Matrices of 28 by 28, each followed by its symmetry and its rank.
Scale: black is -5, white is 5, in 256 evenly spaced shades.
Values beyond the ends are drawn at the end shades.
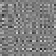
neither, rank three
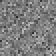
symmetric, full rank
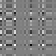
neither, rank one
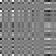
neither, rank one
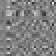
neither, rank three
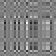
neither, rank one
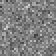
symmetric, full rank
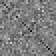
symmetric, full rank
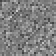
symmetric, full rank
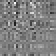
neither, rank three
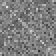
symmetric, full rank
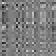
neither, rank three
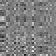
neither, rank three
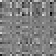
neither, rank three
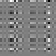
neither, rank one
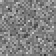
symmetric, full rank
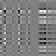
neither, rank one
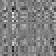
neither, rank three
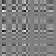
neither, rank one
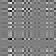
neither, rank one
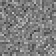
symmetric, full rank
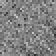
symmetric, full rank
